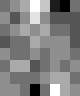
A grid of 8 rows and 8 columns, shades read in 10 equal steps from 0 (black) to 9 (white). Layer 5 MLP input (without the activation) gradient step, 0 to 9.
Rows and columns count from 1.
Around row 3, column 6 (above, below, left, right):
3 5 6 4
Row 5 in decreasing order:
5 5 5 5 4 4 4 4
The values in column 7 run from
0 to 6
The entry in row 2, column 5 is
5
